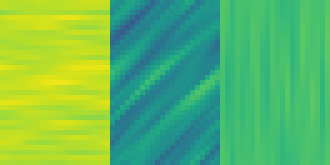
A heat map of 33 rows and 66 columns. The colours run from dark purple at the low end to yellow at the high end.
It is made of 1 by 3 panels. Panel 1,1: very high, streaked across, faint in contrast. Panel 1,2: middling, slanting up to the right. Panel 1,3: high, streaked downward, faint in contrast.
